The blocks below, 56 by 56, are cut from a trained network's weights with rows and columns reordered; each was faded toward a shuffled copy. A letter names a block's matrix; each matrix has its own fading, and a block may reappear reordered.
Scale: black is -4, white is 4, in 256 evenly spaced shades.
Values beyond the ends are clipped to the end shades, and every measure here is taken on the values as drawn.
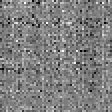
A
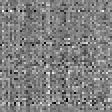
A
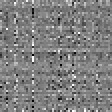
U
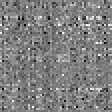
A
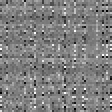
U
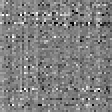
A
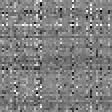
U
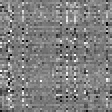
U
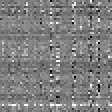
U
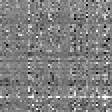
U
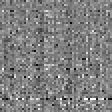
A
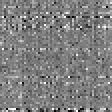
A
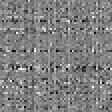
A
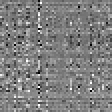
U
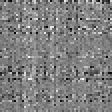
A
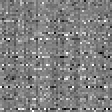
A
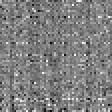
A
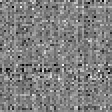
A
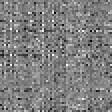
A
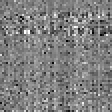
A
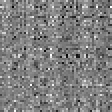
A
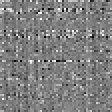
A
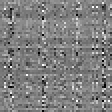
U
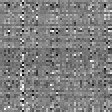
U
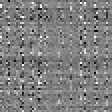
U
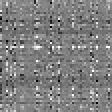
U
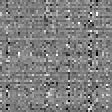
U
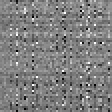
U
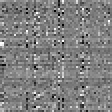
U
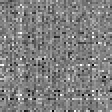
A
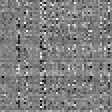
U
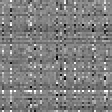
U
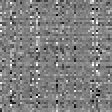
U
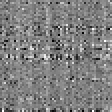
A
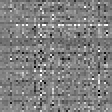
U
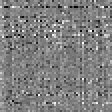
A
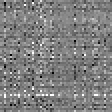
U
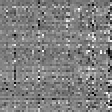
U
